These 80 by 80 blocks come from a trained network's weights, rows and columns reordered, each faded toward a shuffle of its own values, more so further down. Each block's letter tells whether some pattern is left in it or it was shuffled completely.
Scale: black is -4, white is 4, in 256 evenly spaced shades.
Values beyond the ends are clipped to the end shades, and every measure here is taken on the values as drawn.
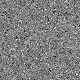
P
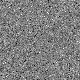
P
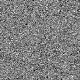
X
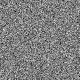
P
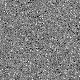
P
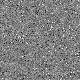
P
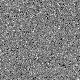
P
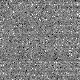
X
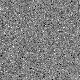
P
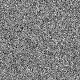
P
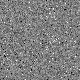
P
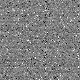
X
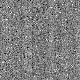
X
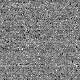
X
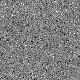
P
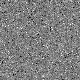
P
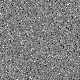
P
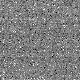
X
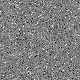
P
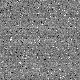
X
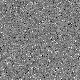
P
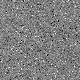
P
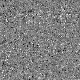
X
